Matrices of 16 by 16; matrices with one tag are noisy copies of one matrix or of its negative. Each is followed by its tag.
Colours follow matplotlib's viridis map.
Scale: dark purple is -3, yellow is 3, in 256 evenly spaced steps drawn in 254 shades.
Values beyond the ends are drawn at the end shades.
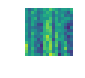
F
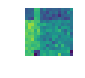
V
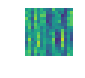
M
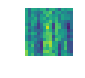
F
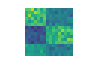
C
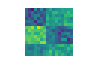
C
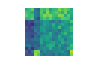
V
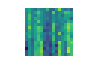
F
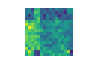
V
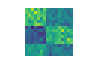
C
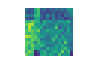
V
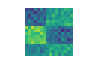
C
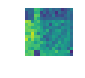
V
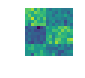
C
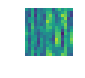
M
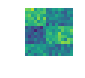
C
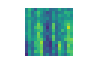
F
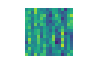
M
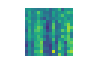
F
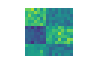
C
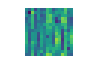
M
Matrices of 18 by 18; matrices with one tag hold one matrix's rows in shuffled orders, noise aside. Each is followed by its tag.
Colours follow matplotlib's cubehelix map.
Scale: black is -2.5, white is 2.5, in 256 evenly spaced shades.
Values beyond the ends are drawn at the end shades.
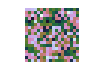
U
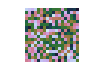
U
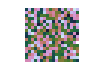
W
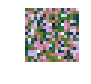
W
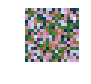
W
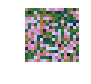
U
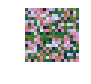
U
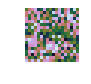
U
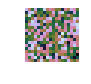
W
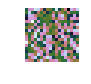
W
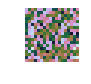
W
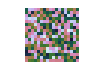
U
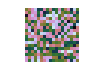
U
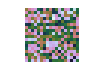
U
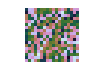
W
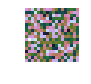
U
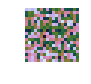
U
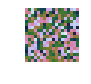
W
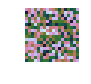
U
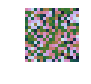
W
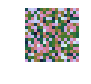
W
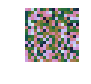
W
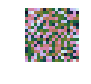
W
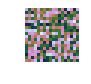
U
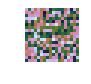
U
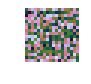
U
